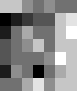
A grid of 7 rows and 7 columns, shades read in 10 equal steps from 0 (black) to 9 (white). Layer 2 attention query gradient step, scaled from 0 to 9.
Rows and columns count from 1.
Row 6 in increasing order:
0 1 4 4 5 6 7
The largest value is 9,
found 2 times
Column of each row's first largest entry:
1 7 7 4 6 7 4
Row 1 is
7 7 5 4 5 4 4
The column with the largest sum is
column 7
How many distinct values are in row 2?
6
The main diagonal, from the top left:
7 1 6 7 5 6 7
